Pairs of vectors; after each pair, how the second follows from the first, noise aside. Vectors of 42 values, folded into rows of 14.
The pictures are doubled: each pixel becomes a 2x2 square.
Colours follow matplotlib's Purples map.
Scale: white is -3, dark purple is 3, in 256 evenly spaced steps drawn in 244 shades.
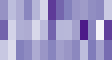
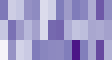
shuffled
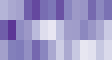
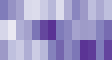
negated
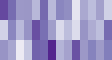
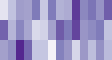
negated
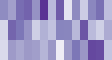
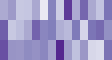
negated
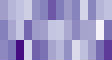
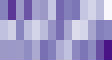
shuffled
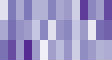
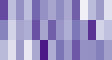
negated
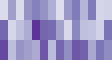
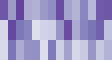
negated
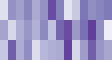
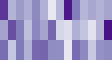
negated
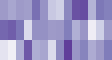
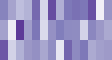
shuffled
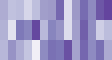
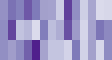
negated
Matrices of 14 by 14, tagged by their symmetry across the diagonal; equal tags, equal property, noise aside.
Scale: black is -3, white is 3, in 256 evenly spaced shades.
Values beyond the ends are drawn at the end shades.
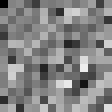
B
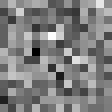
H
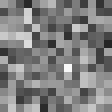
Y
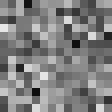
H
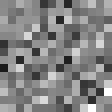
B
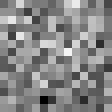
Y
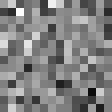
Y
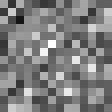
B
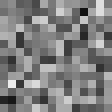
H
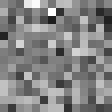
Y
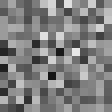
H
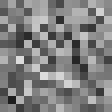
H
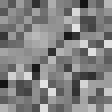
B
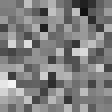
H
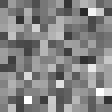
Y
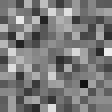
B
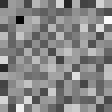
B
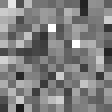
Y
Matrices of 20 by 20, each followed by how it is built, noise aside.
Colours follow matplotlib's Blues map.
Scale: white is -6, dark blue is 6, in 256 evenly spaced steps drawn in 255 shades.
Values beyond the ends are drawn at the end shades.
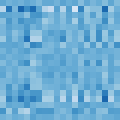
low rank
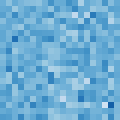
low rank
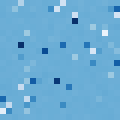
sparse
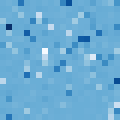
sparse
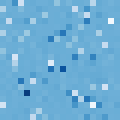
sparse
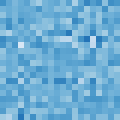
low rank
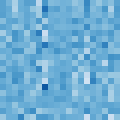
low rank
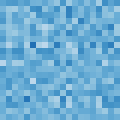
low rank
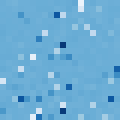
sparse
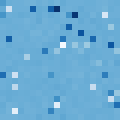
sparse
